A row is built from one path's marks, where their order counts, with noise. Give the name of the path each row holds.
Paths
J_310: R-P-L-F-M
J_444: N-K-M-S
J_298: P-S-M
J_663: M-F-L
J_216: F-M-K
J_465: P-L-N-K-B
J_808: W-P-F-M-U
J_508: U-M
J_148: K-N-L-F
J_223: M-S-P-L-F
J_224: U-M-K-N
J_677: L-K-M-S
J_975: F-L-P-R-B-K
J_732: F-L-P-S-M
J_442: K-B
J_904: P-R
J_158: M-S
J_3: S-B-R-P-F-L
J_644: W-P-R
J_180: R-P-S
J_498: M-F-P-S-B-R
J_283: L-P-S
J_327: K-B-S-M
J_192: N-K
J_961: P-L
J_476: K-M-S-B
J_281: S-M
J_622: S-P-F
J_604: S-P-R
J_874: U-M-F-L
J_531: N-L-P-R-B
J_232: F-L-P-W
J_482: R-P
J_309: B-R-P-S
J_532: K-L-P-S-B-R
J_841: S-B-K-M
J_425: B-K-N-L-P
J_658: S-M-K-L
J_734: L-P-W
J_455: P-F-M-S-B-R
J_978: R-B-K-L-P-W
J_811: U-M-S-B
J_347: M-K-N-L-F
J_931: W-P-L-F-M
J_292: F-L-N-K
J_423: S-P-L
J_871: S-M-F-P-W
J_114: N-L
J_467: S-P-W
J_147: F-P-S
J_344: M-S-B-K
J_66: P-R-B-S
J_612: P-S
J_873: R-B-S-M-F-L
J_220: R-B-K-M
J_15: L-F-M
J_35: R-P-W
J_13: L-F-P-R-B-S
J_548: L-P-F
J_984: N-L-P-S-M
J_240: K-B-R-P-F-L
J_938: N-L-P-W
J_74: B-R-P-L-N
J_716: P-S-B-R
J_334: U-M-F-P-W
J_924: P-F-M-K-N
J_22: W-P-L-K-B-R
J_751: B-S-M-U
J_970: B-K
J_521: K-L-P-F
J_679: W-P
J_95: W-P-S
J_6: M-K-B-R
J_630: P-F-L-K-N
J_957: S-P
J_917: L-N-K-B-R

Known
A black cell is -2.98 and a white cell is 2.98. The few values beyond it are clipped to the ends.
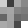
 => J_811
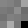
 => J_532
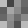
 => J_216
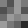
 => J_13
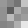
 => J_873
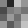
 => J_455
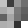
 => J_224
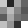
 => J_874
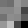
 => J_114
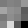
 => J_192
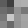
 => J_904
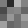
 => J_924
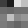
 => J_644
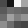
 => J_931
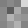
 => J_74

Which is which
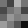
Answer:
J_548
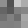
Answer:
J_423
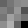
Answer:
J_531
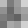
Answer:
J_841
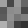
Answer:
J_15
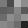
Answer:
J_283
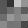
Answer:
J_961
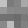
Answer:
J_476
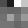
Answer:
J_95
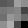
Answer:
J_938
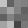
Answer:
J_347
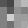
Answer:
J_35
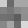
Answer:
J_658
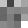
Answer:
J_871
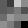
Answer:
J_734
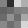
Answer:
J_298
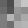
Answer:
J_66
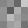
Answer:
J_978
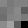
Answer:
J_521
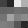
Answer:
J_22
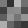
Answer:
J_232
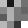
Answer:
J_334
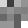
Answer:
J_158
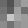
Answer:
J_310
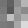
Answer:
J_180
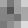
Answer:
J_3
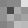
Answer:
J_309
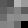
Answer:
J_465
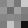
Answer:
J_425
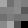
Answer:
J_677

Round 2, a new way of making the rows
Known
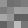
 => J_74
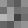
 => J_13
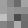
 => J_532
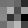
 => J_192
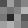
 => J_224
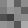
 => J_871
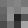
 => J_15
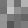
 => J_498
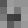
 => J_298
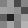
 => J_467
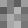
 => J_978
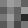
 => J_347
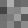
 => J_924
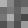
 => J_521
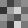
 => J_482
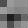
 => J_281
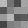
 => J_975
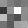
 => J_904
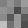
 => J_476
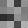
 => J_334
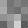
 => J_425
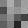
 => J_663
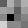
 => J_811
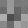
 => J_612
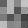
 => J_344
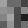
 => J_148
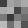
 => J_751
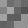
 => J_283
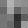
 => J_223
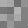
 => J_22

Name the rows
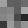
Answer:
J_292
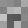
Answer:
J_716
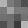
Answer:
J_548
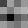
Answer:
J_508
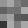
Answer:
J_630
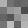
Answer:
J_734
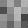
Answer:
J_6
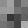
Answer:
J_622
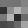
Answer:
J_310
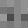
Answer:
J_658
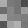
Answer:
J_465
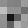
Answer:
J_957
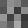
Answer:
J_444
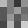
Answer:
J_232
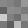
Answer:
J_66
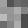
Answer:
J_917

